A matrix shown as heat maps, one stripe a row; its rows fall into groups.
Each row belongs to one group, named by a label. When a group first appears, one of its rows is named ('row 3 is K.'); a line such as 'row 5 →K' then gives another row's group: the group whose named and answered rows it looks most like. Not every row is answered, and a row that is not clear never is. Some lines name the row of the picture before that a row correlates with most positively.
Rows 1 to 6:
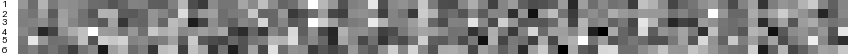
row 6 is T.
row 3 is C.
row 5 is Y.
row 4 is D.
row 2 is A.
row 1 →C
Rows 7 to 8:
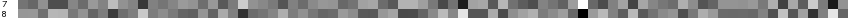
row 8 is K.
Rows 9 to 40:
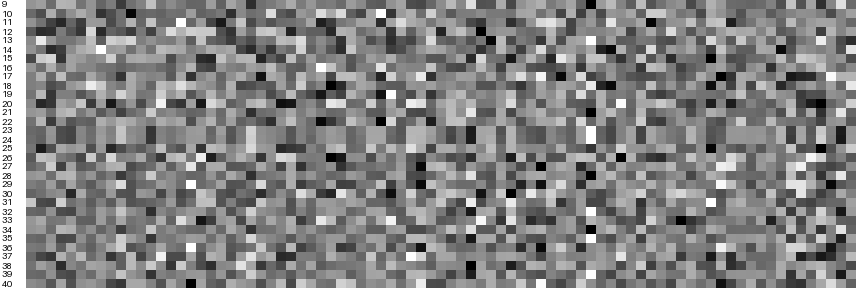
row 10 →C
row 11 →T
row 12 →T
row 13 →Y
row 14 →D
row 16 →C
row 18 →D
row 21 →K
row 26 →Y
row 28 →K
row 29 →A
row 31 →T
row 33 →C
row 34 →K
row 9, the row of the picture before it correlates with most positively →8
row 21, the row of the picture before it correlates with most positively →8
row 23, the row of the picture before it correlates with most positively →7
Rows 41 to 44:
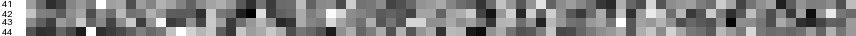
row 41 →D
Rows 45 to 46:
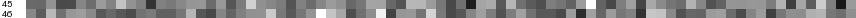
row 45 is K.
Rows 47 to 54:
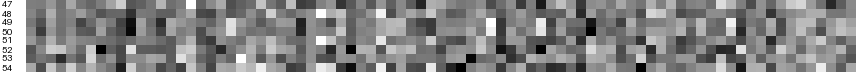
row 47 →A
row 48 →C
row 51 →C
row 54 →C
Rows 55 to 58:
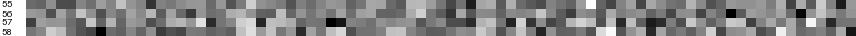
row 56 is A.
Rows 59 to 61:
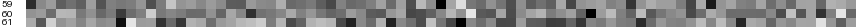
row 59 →T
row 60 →K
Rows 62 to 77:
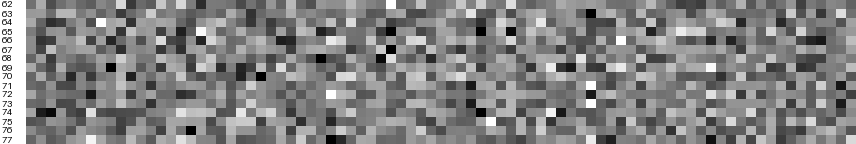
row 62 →C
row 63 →K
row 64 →D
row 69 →T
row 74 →T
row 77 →D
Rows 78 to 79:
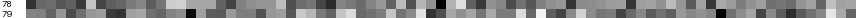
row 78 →T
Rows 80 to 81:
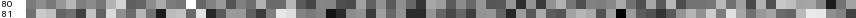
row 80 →A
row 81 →Y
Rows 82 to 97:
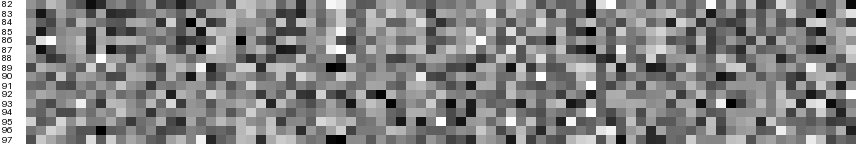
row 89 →Y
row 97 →Y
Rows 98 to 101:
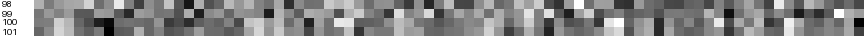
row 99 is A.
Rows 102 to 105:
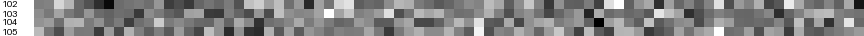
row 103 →C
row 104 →K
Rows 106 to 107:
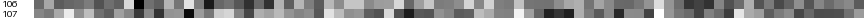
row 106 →C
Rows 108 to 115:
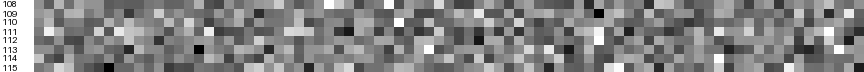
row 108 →C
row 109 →K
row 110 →C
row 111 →Y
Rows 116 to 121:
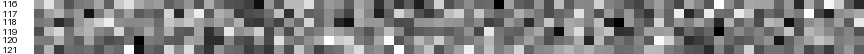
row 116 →Y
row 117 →A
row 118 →D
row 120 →C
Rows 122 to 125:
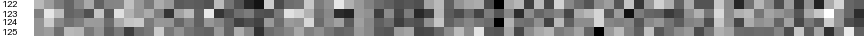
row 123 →Y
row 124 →Y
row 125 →K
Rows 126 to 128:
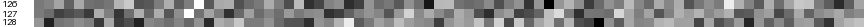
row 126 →A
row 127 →T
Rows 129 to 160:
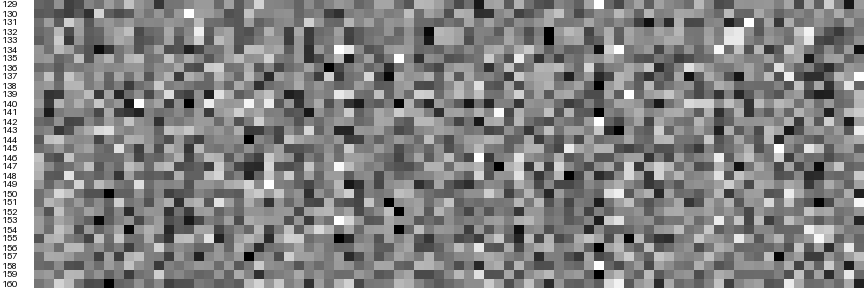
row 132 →A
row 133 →A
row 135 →C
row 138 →K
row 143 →D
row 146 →T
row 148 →T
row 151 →A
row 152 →C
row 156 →K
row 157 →T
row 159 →K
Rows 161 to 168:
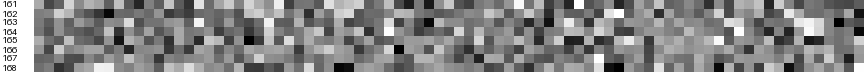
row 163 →A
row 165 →T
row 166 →C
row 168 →D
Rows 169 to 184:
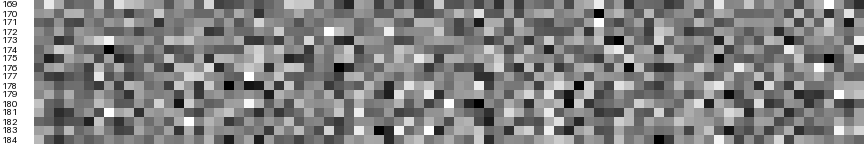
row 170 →K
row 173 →D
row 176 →Y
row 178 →T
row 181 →D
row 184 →T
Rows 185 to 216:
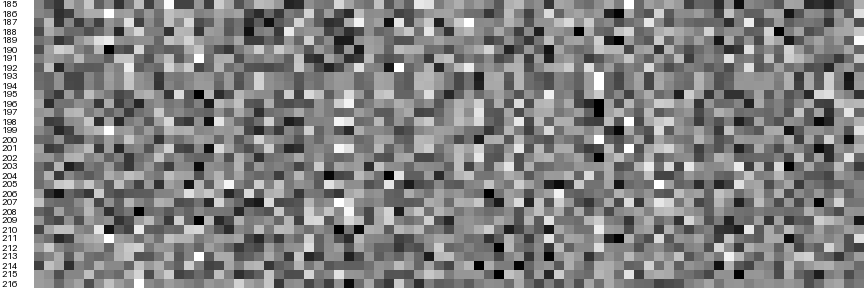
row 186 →D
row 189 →D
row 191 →A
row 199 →D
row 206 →T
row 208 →C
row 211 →D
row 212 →Y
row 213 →A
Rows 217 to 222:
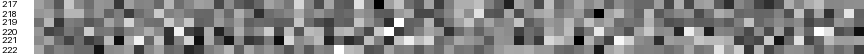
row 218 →K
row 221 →T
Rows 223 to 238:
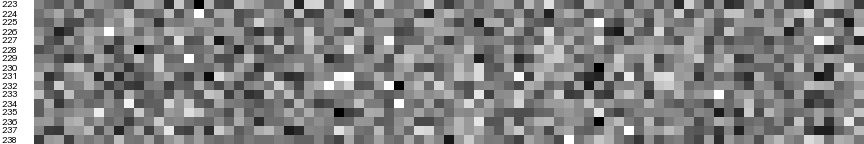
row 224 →A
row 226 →D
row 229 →T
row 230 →K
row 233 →T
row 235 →D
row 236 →K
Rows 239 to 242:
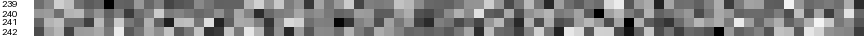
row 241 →Y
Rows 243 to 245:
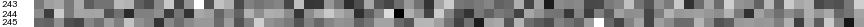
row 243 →A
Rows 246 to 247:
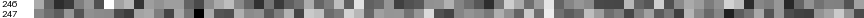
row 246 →D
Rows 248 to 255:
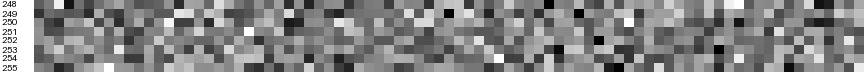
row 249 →T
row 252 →K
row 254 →Y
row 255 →D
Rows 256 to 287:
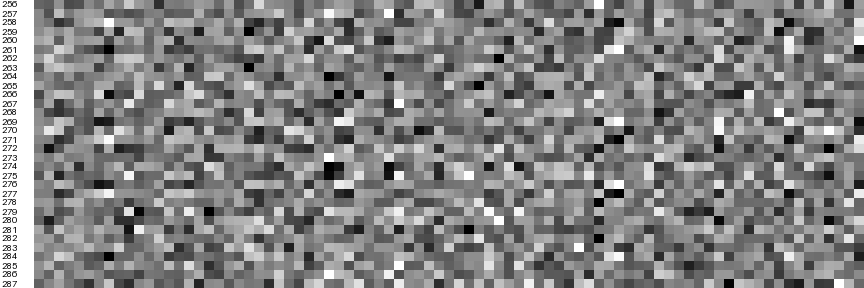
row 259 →T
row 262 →Y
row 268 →T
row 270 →Y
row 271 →D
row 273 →C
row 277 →D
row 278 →K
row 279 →C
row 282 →K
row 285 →C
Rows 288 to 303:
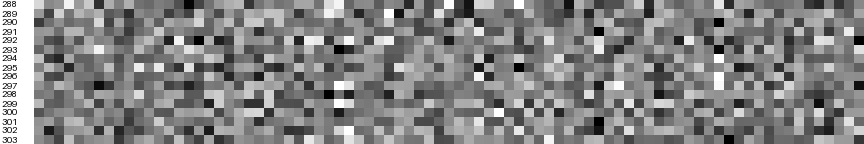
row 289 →C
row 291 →K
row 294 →T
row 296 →T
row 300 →Y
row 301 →K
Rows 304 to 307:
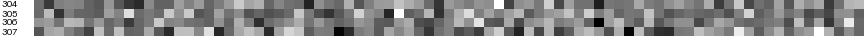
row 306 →K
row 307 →Y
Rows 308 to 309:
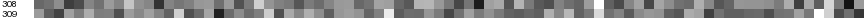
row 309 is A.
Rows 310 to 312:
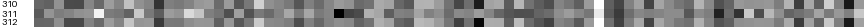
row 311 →D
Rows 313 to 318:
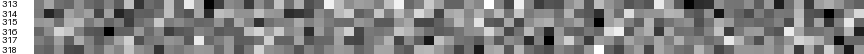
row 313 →C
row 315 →K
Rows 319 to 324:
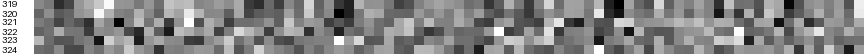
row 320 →D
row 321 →T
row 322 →Y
